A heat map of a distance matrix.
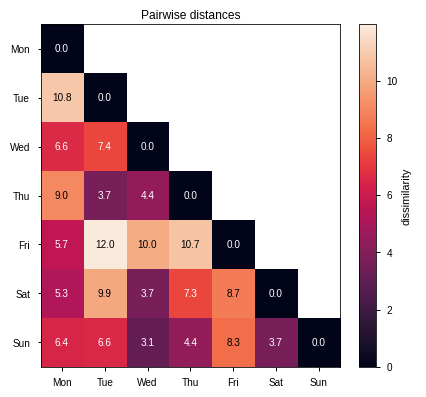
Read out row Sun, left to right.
6.4 6.6 3.1 4.4 8.3 3.7 0.0
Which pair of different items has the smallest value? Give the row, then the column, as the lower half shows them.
Sun, Wed
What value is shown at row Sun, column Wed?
3.1
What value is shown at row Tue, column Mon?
10.8
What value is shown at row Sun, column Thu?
4.4
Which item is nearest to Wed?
Sun
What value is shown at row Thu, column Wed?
4.4
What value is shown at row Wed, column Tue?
7.4
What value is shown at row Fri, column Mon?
5.7
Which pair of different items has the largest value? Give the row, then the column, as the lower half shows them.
Fri, Tue
